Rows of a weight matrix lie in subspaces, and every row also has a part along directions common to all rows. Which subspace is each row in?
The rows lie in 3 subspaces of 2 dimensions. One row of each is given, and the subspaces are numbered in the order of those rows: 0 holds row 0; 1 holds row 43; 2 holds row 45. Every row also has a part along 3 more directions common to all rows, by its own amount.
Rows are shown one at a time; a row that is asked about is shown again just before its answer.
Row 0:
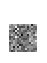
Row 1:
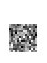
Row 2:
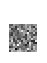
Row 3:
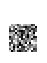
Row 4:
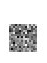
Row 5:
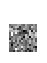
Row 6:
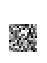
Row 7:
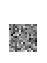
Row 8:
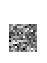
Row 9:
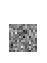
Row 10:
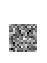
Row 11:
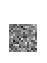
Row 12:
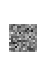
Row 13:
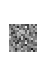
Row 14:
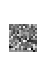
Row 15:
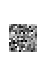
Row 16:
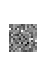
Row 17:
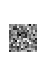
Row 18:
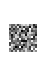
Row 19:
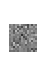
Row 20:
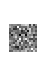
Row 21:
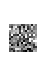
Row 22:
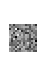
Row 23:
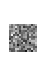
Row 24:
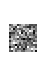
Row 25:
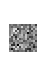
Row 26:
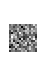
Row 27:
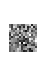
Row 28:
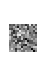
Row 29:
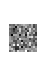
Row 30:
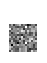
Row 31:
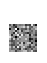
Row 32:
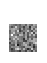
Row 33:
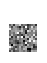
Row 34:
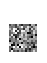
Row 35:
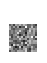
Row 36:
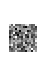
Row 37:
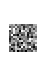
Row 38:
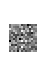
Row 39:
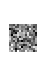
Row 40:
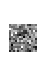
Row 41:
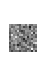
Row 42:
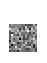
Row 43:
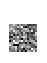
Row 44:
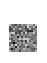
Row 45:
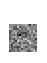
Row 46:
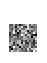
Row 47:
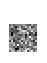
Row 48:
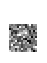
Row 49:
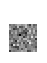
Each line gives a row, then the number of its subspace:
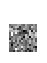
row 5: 2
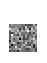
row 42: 1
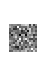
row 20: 2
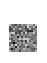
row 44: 1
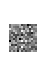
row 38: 1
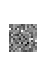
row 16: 0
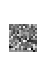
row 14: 2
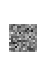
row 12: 1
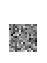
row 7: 0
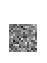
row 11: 1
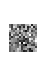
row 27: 0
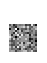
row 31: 0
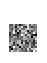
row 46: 0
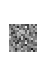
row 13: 2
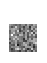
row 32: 1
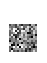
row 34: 0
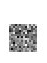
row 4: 1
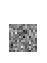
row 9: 2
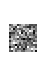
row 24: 1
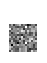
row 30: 2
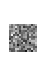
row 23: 0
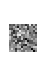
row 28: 2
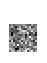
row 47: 2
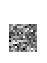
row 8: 1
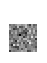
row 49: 2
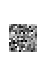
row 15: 1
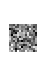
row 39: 2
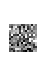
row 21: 0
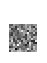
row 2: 0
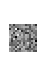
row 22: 0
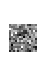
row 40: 2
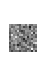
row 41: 1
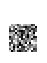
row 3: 0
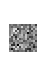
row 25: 0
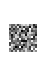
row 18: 2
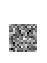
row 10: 1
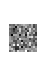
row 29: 2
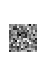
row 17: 2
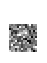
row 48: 2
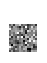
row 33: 2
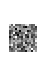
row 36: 0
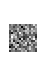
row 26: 1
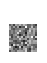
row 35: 2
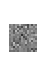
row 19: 0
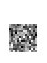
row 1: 2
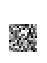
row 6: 2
